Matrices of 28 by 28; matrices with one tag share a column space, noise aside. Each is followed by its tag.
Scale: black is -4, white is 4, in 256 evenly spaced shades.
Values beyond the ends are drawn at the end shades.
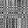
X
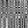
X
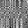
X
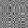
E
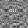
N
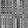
X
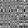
N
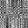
X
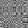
E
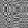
E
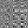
N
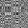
E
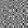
N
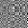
E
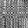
X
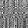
X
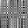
X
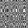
N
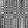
X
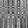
X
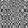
N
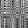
X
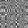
N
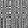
X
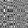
N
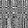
X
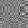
E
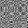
E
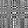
X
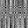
X
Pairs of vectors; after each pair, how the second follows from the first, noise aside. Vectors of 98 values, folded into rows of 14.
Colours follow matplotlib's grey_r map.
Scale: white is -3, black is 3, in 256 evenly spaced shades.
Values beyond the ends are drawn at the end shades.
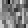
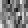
copied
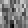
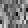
shuffled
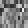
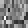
reversed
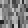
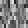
reversed
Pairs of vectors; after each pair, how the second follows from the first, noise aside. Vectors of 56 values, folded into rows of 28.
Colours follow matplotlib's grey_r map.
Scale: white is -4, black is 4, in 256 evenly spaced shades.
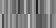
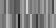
reversed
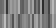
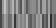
wrapped around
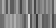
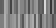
shuffled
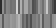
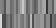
shuffled
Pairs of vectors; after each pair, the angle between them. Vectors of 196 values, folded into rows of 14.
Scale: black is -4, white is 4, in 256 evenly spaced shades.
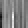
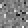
orthogonal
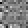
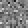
partly opposed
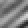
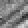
nearly opposite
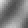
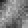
nearly opposite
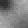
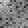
partly opposed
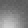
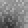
nearly opposite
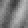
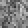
partly aligned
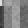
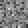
orthogonal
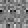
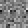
nearly parallel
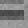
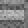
nearly opposite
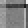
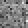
partly opposed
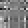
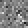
orthogonal
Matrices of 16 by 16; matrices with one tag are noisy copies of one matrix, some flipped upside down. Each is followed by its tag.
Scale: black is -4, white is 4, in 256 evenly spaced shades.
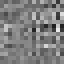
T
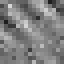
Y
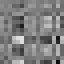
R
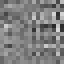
T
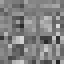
R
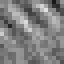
Y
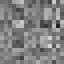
R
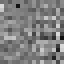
T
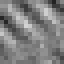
Y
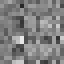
R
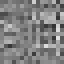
T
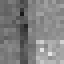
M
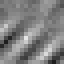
Y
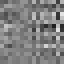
T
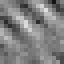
Y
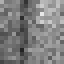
M
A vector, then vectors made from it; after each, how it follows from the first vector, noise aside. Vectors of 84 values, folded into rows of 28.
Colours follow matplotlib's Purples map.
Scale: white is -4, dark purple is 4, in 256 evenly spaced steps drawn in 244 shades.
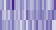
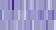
partly zeroed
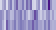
wrapped around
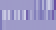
partly zeroed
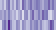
wrapped around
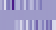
partly zeroed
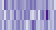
wrapped around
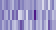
wrapped around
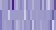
partly zeroed
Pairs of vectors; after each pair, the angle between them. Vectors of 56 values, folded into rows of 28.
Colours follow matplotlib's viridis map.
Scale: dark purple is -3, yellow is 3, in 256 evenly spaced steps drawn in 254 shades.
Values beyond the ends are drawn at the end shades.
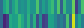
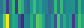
partly opposed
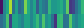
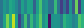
orthogonal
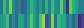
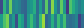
nearly parallel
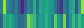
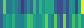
nearly parallel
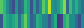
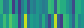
partly aligned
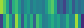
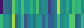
partly opposed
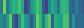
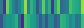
partly opposed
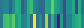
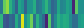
partly opposed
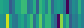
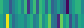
nearly parallel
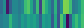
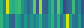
nearly opposite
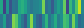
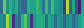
nearly opposite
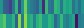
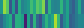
partly opposed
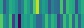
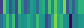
partly opposed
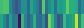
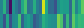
orthogonal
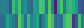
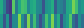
partly aligned
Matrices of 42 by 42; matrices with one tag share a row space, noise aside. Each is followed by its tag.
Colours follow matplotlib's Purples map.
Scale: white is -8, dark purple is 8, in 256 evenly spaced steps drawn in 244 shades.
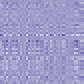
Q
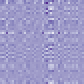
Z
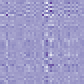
Z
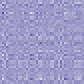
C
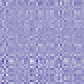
C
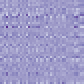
Q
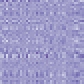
Q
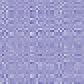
C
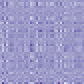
C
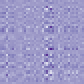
Z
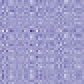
C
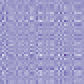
C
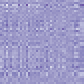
Q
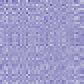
Q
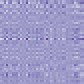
Q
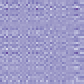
Q
